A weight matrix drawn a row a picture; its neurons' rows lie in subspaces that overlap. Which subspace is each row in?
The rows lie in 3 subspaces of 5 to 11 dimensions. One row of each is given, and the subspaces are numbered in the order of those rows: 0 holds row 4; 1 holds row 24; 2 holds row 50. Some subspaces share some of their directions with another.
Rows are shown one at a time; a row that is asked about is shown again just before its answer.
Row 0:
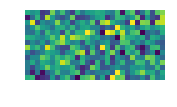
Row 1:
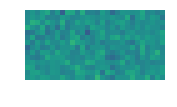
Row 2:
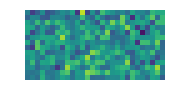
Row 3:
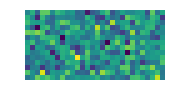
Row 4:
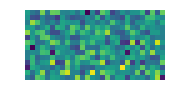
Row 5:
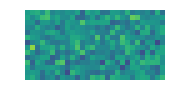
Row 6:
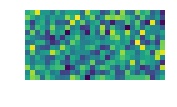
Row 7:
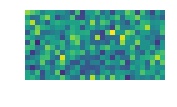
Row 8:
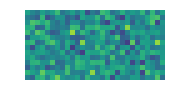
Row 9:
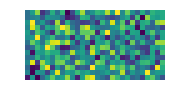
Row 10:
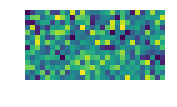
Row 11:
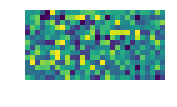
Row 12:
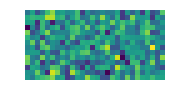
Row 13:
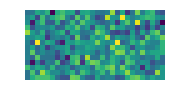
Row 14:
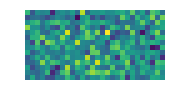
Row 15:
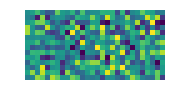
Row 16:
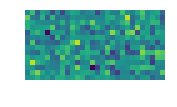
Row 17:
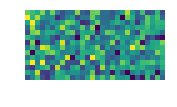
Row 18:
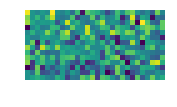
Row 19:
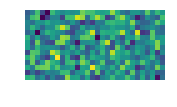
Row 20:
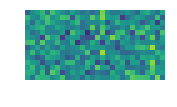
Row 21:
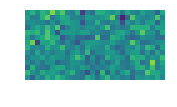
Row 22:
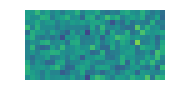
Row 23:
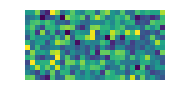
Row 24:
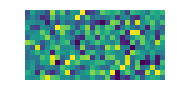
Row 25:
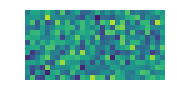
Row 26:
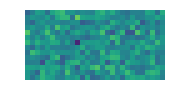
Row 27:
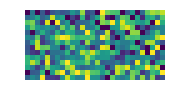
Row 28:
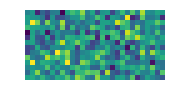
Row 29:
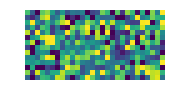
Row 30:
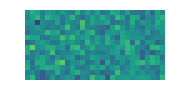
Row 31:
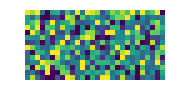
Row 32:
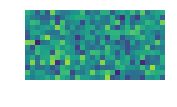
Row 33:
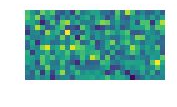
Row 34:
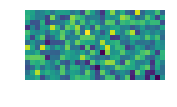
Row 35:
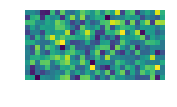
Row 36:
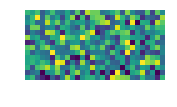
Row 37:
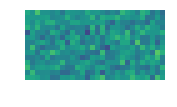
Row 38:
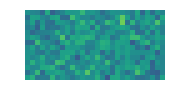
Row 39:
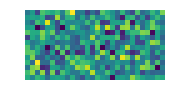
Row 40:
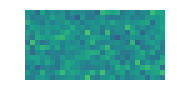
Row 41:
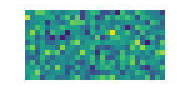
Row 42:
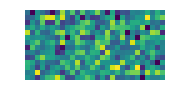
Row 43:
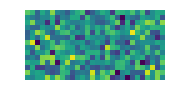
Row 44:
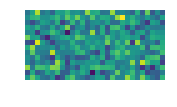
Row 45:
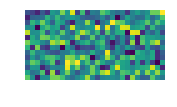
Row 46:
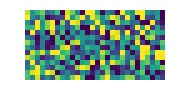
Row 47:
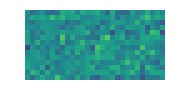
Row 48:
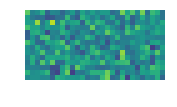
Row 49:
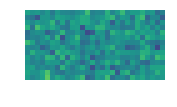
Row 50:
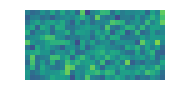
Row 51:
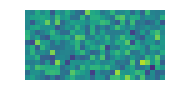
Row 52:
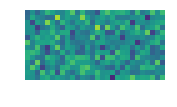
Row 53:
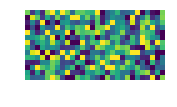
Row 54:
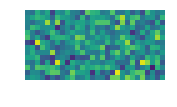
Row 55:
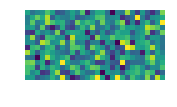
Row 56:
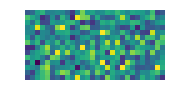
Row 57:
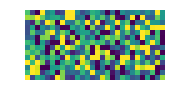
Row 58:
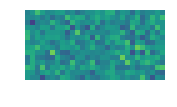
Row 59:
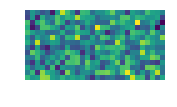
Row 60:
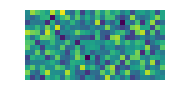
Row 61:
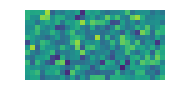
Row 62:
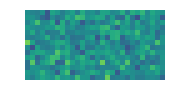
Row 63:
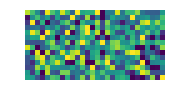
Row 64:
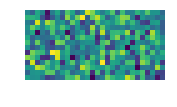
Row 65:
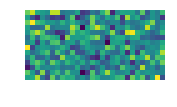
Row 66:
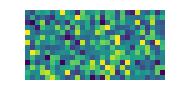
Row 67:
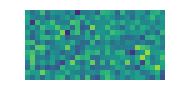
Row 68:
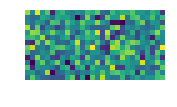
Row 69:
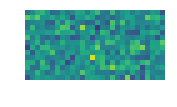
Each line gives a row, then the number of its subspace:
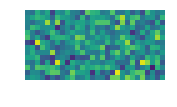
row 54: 1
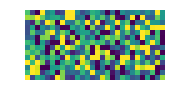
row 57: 0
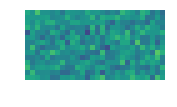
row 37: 2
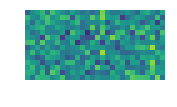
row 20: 2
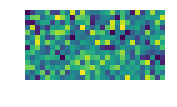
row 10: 0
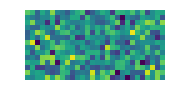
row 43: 1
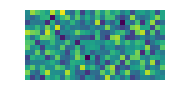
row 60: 2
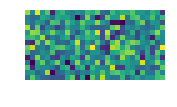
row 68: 2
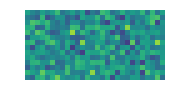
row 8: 0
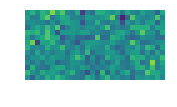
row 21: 2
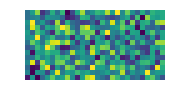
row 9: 0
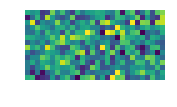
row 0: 0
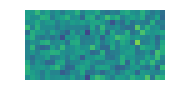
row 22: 2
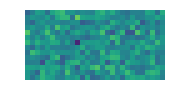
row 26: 2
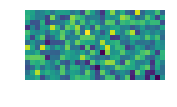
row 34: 2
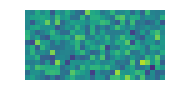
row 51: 1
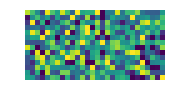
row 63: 2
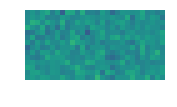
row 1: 2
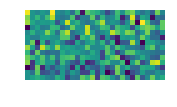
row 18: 2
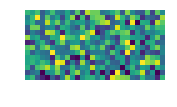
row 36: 1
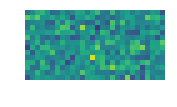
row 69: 0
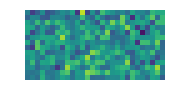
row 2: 2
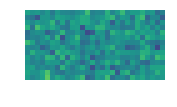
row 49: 0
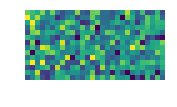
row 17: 0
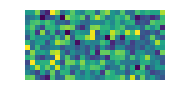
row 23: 0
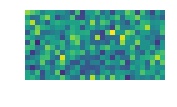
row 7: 0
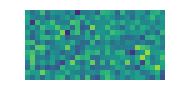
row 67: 2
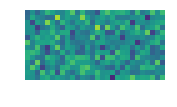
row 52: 0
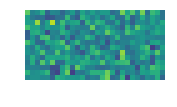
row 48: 2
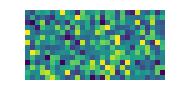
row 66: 2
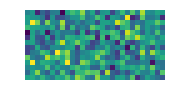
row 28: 2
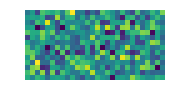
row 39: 0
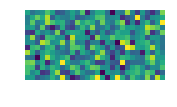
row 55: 2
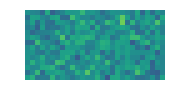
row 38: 2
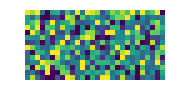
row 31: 2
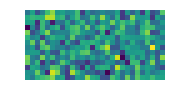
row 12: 2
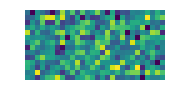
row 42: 0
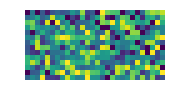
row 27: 2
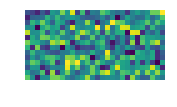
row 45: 0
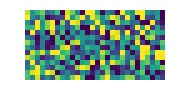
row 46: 1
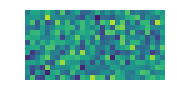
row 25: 0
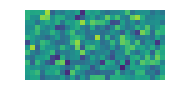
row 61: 1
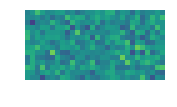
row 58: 2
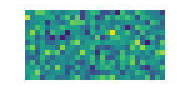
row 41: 0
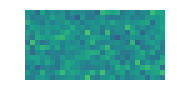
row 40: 2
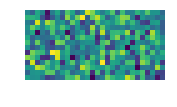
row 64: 1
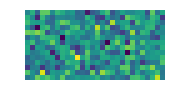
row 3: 0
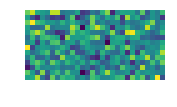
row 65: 0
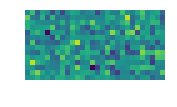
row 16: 2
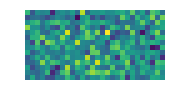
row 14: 2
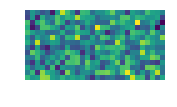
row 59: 0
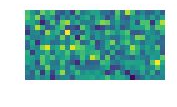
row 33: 0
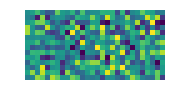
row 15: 0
